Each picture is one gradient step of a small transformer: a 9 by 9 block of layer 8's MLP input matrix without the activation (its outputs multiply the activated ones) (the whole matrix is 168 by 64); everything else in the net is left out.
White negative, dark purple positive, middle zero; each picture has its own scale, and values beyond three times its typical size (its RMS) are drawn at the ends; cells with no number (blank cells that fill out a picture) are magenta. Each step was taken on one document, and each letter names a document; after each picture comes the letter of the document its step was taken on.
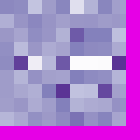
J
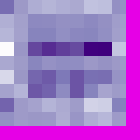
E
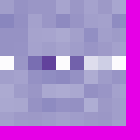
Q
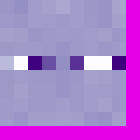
Q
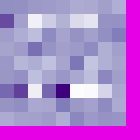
J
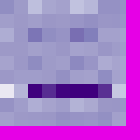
J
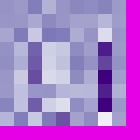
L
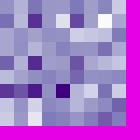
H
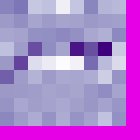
Q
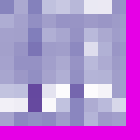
E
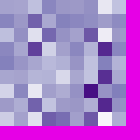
L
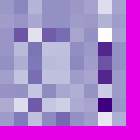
L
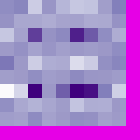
J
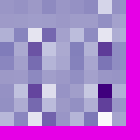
L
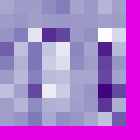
L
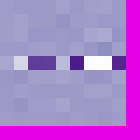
Q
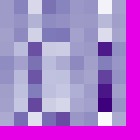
L
